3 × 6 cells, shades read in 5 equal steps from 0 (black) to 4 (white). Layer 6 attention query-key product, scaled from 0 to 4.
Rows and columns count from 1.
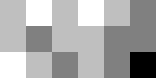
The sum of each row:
19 15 14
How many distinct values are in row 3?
4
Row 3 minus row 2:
1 1 -1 0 0 -2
